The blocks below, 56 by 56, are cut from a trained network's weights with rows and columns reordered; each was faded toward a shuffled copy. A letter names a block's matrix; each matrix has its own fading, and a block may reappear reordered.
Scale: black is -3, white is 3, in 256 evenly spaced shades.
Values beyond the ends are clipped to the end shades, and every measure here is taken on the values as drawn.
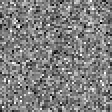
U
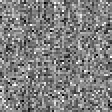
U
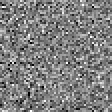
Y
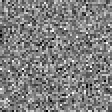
Y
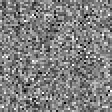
U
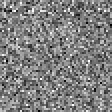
Y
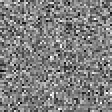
Y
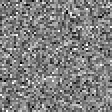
Y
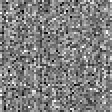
U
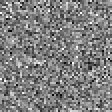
Y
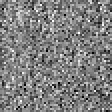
U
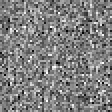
U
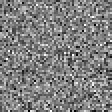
Y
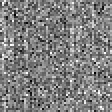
U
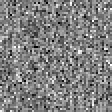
U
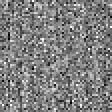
U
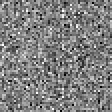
U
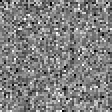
U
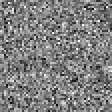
Y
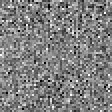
U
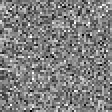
Y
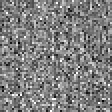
U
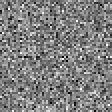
Y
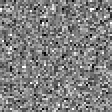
Y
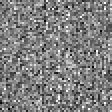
U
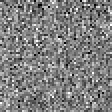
U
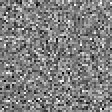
Y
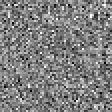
Y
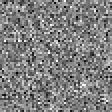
Y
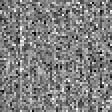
U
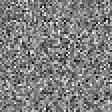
Y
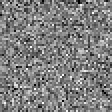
Y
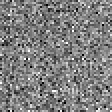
U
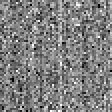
U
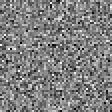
Y
